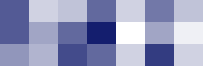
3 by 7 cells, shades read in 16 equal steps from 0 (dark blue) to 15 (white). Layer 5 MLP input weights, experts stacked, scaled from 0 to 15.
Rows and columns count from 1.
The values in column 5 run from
12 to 15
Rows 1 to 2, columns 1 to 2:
4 12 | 4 9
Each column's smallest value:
4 9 3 0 12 2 11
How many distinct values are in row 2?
6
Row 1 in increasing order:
4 5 6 11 11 12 12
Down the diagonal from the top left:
4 9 3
